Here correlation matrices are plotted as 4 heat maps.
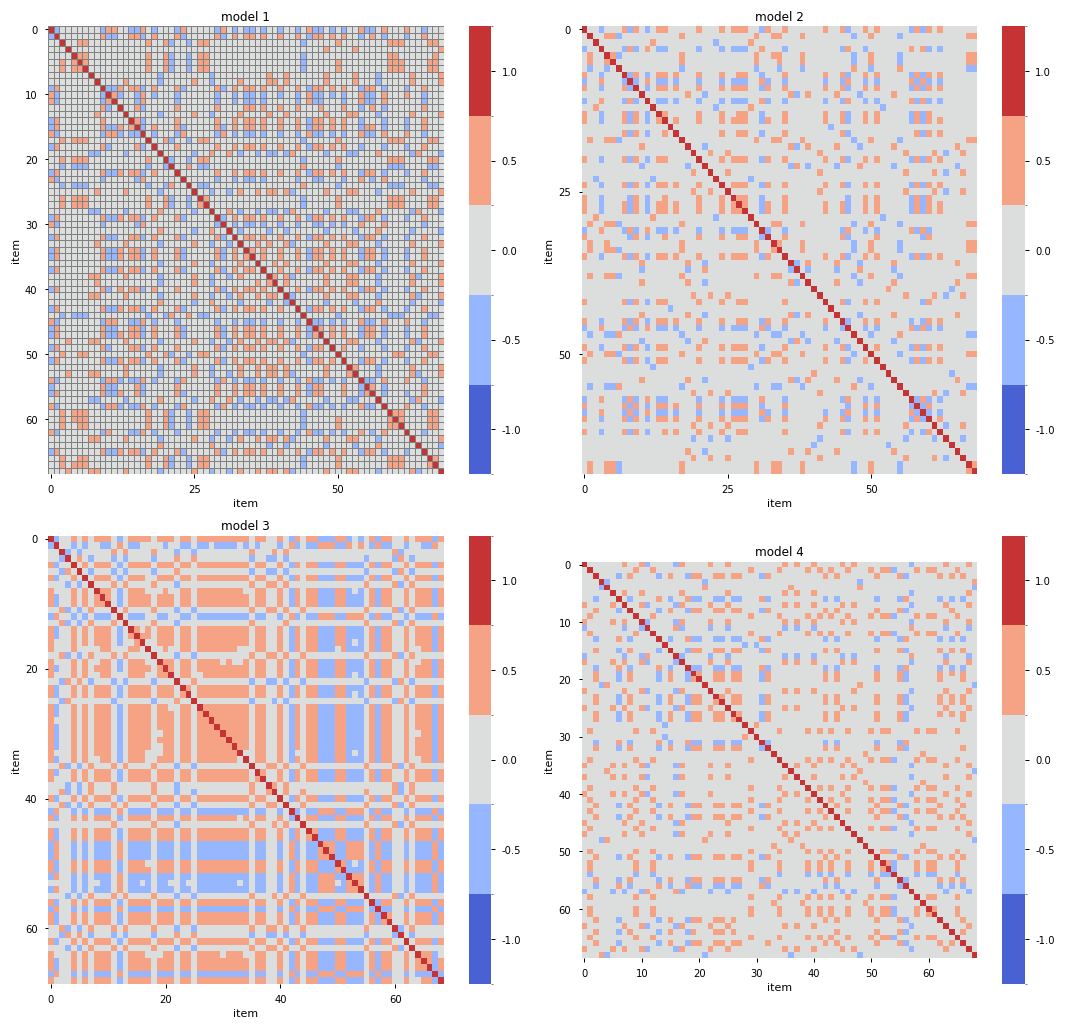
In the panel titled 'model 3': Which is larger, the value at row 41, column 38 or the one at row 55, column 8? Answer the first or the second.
the first
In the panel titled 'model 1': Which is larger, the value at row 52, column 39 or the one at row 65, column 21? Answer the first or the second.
the first
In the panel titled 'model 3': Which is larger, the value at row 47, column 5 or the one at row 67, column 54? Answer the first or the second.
the second
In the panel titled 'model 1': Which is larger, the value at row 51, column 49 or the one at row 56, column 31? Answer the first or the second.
the first
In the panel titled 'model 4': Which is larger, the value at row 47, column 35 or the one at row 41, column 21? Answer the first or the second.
the first
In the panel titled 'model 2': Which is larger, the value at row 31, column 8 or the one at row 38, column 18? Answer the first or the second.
the first
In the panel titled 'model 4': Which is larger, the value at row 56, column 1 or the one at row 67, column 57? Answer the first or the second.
the first
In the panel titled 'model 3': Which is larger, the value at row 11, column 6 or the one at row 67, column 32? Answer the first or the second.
the first
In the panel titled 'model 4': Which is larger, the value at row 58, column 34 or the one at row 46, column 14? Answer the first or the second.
the first
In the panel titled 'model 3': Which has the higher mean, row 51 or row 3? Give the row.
51
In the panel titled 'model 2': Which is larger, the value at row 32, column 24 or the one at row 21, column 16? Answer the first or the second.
the first
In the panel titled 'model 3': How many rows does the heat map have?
69
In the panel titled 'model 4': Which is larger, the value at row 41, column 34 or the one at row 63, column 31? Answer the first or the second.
the first
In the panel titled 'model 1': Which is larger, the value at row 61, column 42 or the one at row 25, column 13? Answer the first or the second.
the second
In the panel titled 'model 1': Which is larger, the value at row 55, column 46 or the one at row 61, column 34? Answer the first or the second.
the first
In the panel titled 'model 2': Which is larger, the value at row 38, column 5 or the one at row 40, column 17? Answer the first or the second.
the first
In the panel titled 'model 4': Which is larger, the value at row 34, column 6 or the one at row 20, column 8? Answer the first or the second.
the second
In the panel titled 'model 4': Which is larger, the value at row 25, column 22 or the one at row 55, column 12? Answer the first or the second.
the first
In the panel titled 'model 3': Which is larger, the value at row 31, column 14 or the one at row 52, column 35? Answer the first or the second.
the first
